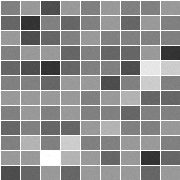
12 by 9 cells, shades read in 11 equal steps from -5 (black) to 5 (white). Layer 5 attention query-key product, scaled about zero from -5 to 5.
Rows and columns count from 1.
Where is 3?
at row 5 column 9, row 6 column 8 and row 10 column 4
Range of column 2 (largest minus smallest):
5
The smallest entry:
-3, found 4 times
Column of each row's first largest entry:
2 6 1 2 8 8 7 2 6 4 3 3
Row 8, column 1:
0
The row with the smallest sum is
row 2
